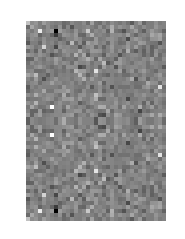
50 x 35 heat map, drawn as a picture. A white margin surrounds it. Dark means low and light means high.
It is mirror symmetric from top to bottom. No overall slope runs across the table. The distribution is heavy-tailed on both sides. The grain is fine, like static.
